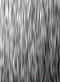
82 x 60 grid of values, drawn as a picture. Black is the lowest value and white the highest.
Grain: streaks running down. Ninth with the highest average: top left. Slope: up to the top left. Mirror symmetry: none. Ninth with the lowest average: bottom right.
